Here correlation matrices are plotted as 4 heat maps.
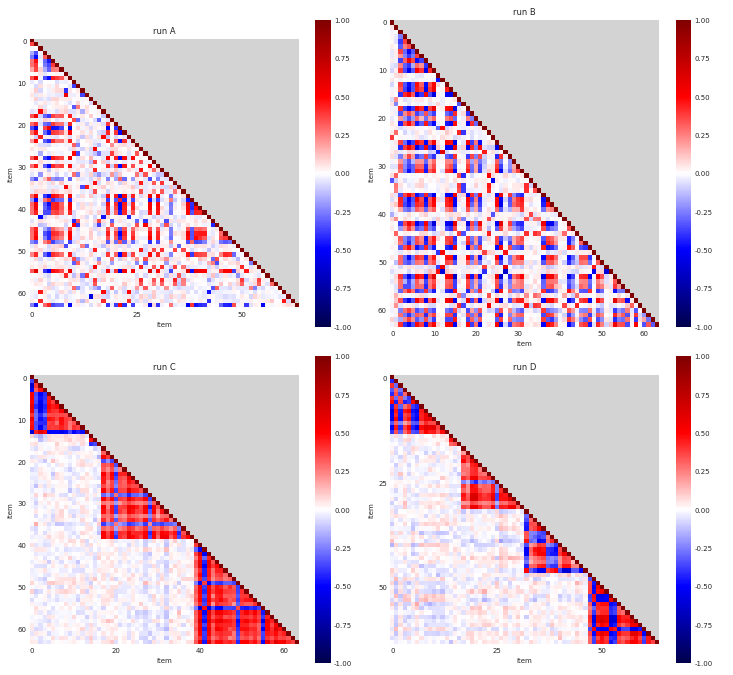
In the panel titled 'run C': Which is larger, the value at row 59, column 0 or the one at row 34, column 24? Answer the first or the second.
the second
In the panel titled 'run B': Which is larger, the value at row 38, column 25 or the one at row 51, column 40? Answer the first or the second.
the first
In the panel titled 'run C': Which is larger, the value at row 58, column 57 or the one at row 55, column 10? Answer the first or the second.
the first
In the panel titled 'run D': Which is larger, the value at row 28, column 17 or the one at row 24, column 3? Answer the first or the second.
the first
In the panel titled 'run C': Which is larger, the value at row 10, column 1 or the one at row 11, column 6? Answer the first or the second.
the second
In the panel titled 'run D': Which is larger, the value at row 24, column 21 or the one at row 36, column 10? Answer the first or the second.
the first
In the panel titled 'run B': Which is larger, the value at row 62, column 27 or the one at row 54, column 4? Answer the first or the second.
the first
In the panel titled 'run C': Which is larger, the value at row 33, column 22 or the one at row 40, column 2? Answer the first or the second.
the first
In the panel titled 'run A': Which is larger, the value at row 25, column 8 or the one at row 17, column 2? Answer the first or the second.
the second
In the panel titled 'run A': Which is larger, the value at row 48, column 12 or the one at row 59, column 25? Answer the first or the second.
the second
